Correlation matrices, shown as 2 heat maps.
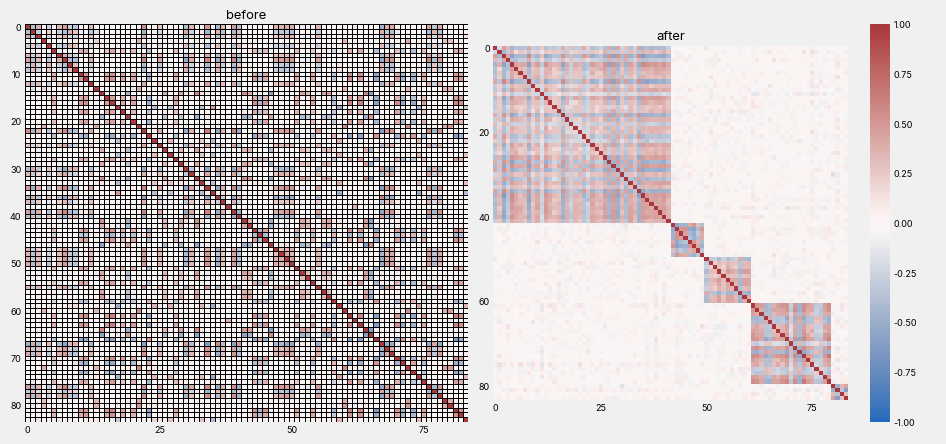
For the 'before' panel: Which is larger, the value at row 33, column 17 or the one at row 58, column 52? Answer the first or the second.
the second
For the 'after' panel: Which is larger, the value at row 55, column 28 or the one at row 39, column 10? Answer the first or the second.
the second
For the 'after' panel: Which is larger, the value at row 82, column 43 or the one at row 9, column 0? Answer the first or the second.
the first
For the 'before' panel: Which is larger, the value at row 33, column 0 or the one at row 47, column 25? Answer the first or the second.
the second
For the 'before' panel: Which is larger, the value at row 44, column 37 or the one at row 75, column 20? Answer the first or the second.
the second
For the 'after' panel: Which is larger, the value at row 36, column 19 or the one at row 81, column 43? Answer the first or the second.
the first
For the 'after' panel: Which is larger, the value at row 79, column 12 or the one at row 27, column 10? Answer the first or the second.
the first
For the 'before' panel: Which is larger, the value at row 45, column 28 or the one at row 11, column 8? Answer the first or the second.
the first
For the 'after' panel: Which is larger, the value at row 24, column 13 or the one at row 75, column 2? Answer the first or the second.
the first
